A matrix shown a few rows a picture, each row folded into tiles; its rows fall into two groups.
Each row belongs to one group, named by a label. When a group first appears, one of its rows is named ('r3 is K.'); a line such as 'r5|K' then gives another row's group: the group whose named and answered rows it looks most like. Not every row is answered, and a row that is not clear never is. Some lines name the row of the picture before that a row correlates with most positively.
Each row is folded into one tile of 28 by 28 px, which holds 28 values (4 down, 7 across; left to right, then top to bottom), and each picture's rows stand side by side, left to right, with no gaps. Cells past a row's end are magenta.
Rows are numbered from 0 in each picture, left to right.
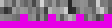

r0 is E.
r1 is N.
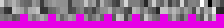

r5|N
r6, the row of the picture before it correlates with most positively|3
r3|E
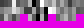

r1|N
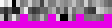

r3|E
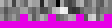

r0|E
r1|E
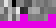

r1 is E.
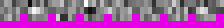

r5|E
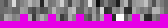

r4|N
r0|N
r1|E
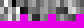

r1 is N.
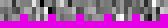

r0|E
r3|E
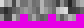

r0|E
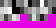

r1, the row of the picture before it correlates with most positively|1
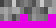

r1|N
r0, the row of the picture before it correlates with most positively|1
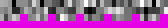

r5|E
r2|N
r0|E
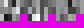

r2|E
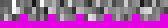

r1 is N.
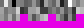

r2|N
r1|E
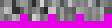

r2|N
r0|E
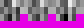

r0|N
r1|N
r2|N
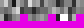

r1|E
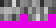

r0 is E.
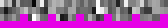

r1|N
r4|N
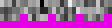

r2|N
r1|E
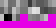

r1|E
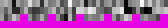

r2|N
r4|E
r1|E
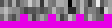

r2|E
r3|N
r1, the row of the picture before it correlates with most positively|1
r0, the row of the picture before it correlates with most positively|3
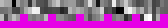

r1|E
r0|E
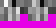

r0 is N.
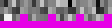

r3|E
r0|N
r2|E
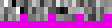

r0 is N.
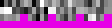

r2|N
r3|N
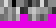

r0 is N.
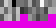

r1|N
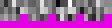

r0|N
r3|N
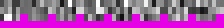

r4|N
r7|E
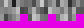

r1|N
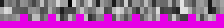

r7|E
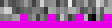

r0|E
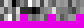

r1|E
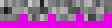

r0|E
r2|E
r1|E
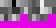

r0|E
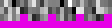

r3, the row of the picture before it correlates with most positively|1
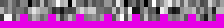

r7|N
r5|N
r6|E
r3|E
